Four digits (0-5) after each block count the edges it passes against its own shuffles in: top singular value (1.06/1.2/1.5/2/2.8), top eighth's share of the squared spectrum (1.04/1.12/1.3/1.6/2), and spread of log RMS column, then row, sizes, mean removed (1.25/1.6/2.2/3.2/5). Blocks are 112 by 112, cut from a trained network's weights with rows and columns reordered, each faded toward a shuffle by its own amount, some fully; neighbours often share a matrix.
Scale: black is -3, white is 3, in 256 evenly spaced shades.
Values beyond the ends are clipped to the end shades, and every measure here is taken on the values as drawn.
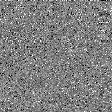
3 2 1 2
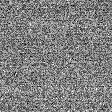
2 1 0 0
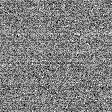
2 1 0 0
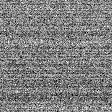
4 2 0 1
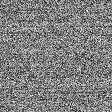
2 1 0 0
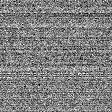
4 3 0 2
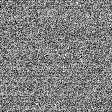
2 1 0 0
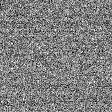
1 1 0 0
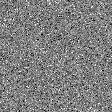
0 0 0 0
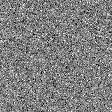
0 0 0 0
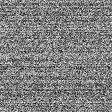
3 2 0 0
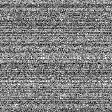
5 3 1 2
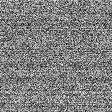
3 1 0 0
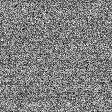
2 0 0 0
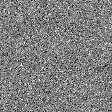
0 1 0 0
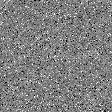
1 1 0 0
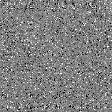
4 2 1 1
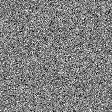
2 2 0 0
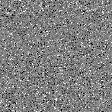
3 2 1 2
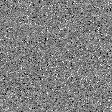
1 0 0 0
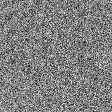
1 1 0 0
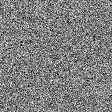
0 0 0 0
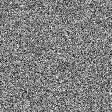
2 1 0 0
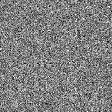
3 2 1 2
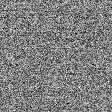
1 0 0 0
